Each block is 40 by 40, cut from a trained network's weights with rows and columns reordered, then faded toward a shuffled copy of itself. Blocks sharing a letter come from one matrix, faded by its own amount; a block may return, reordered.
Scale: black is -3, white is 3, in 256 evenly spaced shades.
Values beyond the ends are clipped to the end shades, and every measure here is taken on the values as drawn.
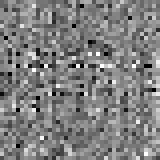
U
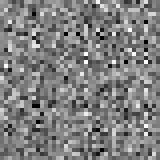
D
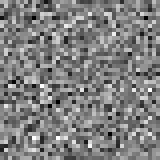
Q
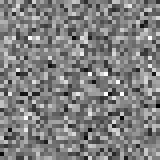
Q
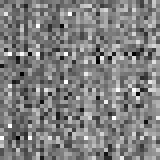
U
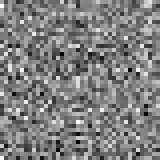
Q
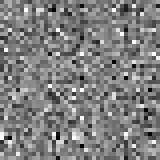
D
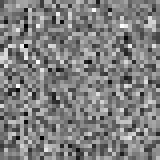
Q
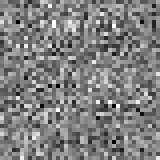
Q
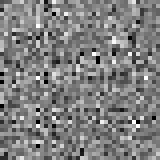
D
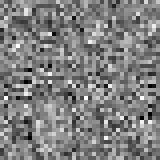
Q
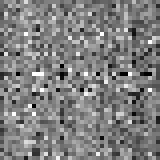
U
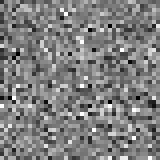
D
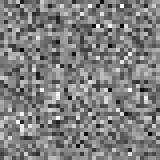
Q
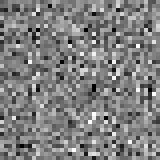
D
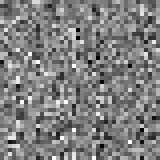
D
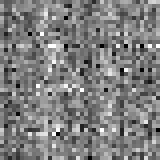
U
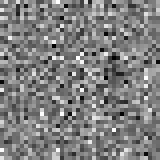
D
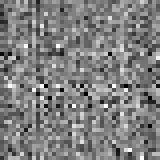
U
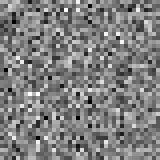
Q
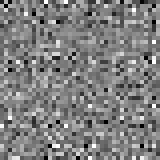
D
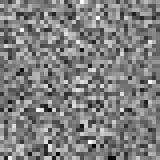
Q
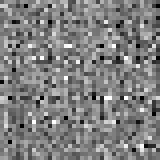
U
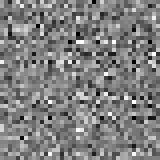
D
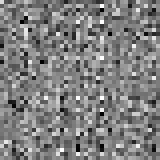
D
